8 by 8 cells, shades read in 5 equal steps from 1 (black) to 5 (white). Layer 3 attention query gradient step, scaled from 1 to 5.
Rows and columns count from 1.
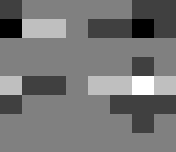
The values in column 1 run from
1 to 4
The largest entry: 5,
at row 5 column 7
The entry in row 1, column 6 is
3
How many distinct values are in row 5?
4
